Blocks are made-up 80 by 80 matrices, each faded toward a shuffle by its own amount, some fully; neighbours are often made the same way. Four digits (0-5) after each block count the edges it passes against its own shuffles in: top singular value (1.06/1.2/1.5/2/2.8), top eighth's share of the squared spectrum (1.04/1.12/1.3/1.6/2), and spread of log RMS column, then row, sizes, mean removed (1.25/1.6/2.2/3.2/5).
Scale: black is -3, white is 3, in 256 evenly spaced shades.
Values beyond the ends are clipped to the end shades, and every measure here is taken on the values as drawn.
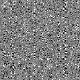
4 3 2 1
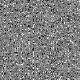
4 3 2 1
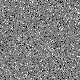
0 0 0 0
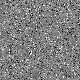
2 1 0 0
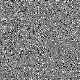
3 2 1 1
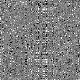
4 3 3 1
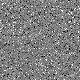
2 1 0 0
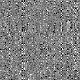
4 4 3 2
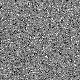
2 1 0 0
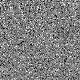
3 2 1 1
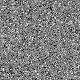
1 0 0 0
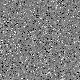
0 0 0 0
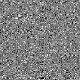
4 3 2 3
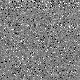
3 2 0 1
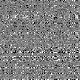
4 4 2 3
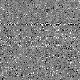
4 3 1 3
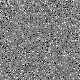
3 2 0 1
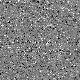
2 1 0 1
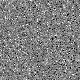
2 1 0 0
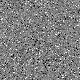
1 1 0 0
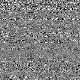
1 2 0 4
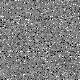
1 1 0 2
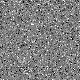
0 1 0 1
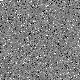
0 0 0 0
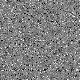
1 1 0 1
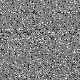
1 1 0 2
